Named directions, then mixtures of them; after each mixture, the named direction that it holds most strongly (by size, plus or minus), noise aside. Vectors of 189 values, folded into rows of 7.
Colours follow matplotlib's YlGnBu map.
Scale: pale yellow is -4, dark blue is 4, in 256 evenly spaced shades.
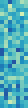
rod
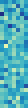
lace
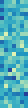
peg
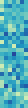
peg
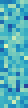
lace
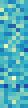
lace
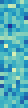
lace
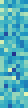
peg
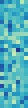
rod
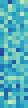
rod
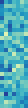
peg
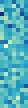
lace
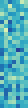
rod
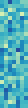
rod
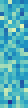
rod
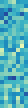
peg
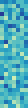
lace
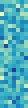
lace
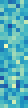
lace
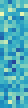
rod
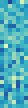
rod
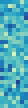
lace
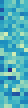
peg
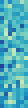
rod
